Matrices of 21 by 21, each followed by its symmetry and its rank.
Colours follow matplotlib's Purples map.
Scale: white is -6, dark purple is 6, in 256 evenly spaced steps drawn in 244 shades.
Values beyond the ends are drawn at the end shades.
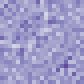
symmetric, full rank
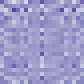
neither, rank two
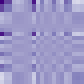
symmetric, rank one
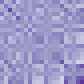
symmetric, rank three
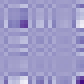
symmetric, rank one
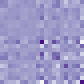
symmetric, rank two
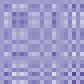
symmetric, rank one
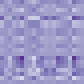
neither, rank two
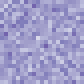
symmetric, full rank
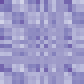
symmetric, rank two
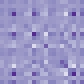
symmetric, rank three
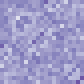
symmetric, full rank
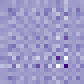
symmetric, rank two
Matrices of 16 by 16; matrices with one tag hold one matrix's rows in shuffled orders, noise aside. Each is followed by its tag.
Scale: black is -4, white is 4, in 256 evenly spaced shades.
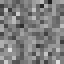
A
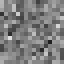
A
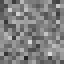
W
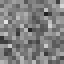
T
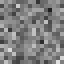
A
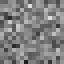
W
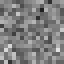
A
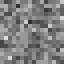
T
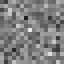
W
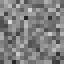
W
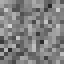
A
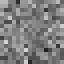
T
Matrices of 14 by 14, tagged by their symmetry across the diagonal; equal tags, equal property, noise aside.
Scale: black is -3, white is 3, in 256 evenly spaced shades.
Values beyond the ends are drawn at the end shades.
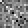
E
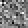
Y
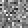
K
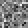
E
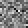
K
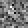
K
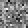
K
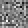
Y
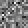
E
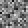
E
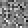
Y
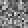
K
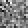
Y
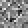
E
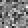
E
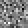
Y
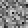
E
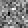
Y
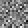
Y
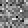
K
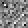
E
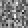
K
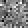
Y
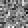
Y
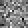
K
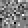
Y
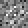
E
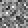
E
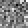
K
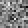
K
